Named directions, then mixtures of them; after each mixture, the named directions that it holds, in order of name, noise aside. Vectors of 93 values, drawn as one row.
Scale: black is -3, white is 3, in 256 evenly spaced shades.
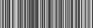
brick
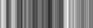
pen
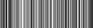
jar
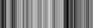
pen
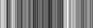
pen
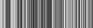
brick, jar, pen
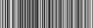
brick, jar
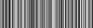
brick, jar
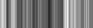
pen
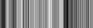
pen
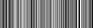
brick, jar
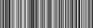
brick, jar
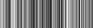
brick, jar, pen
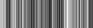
jar, pen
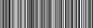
brick, jar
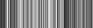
brick, jar, pen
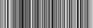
jar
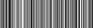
brick, jar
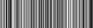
brick, jar, pen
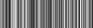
brick, jar, pen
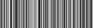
brick
